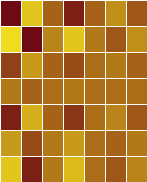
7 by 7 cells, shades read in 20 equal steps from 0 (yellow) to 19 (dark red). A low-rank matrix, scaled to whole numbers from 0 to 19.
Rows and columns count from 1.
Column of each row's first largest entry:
1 2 1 2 1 2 2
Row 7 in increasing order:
2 3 8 9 10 12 17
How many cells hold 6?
3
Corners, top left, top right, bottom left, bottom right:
19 12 2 8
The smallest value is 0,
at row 2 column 1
